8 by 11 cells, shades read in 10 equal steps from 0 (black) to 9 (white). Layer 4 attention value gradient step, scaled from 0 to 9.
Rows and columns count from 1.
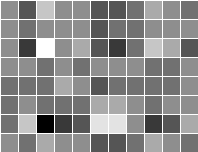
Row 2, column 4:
5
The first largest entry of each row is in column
3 1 3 1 4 6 6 3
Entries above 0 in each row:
11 11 11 11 11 11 10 11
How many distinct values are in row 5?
4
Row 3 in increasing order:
2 2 3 3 4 5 5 6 6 7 9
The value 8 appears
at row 7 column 6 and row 7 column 7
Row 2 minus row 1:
0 1 -2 0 0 0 1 0 -1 0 1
